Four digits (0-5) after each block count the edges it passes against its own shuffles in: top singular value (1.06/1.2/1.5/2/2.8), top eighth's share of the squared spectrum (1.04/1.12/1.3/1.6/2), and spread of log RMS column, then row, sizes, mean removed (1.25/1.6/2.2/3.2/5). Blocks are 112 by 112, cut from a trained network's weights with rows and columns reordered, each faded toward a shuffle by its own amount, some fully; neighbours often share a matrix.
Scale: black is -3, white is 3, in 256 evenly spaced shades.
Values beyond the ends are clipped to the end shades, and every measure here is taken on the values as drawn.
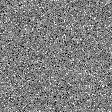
1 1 0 0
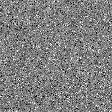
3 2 0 1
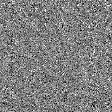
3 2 2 1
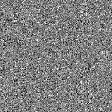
3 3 1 2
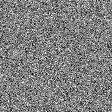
0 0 0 0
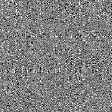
4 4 2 3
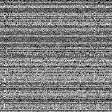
5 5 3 3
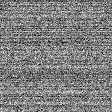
4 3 1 1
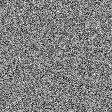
0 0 0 0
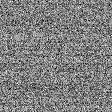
2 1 0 0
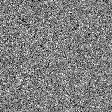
2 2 0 0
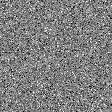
0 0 0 0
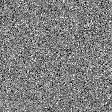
0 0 0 0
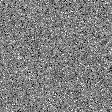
0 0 0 0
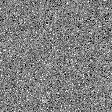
1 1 0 0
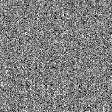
3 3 1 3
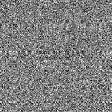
4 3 1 2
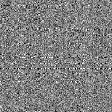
3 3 1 3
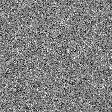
1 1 0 0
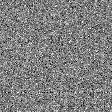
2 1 0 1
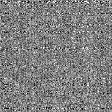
3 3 1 3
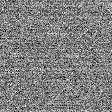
2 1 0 0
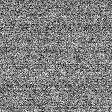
3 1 0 0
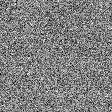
1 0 0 0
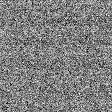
1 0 0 0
